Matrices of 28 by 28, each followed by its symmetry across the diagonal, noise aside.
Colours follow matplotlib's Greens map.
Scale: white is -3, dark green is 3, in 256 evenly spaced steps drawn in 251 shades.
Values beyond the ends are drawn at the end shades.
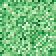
symmetric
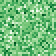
symmetric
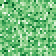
antisymmetric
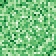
symmetric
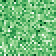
neither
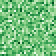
antisymmetric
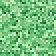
neither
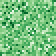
symmetric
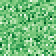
neither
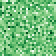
antisymmetric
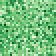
antisymmetric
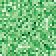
symmetric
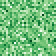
antisymmetric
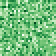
antisymmetric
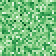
symmetric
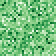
symmetric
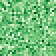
antisymmetric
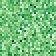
neither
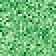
neither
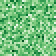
neither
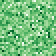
neither
